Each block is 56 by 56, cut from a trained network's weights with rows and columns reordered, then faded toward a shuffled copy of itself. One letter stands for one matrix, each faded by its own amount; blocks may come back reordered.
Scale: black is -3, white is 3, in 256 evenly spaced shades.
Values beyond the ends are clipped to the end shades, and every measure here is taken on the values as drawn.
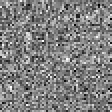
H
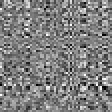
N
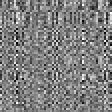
N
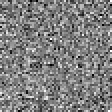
H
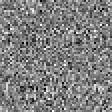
H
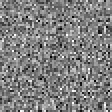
H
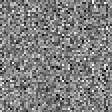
H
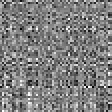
N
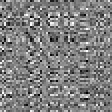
N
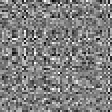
N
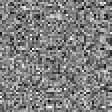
H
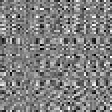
N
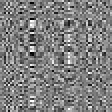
N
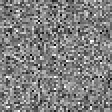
H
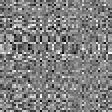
N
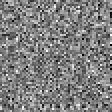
H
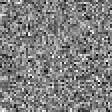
H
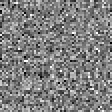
H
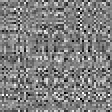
N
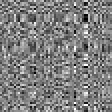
N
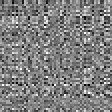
N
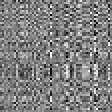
N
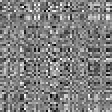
N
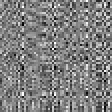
N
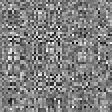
N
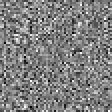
H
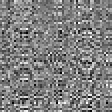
N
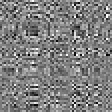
N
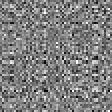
N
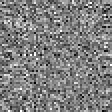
H
